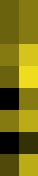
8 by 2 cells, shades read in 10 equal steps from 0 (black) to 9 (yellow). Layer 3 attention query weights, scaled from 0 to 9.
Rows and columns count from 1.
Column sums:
25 48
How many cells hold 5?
5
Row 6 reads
5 7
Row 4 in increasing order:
4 9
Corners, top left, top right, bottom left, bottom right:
4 5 3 7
